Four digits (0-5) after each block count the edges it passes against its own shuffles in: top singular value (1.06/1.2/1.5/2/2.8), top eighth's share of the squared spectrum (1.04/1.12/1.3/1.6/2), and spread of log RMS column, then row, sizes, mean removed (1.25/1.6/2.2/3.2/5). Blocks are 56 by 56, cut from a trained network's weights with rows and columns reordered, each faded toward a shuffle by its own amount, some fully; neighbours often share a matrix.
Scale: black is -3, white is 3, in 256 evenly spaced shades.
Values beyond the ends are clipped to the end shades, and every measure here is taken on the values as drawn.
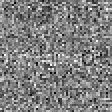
3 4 1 2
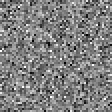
0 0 0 0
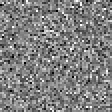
0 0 0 0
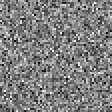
0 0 0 0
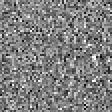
2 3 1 1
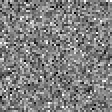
0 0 0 0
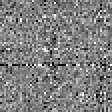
3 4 2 2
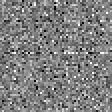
2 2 1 1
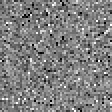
1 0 0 1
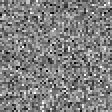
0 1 0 0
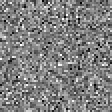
0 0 0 0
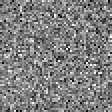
1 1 0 0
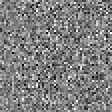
3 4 2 1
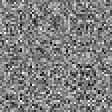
3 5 2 2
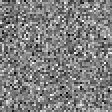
2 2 0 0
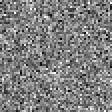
0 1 0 0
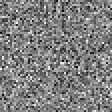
2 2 0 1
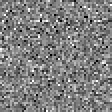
1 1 0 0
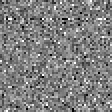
2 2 0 1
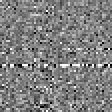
3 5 1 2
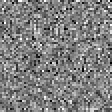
3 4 1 2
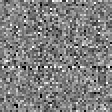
2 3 2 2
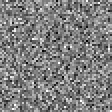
0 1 0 0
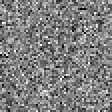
2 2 0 0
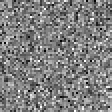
2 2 0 0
